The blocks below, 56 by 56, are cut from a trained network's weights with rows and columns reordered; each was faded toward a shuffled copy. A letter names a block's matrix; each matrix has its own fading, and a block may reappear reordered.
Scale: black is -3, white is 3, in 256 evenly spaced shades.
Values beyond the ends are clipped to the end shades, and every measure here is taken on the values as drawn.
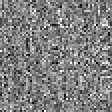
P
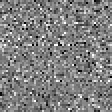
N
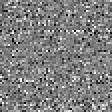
N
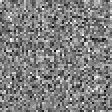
P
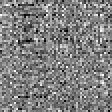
P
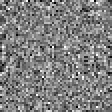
P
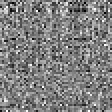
P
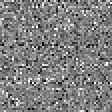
N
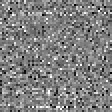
N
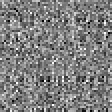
P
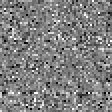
N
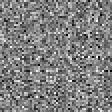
P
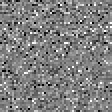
N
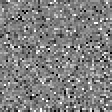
N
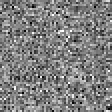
P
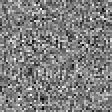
P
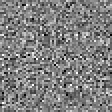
P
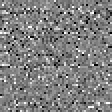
N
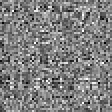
P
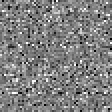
N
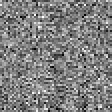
P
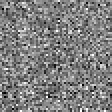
P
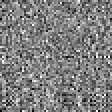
P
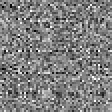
P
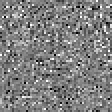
N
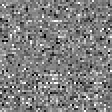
N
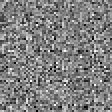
P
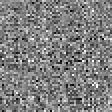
P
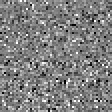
N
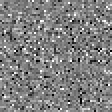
N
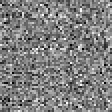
P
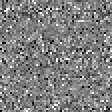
N
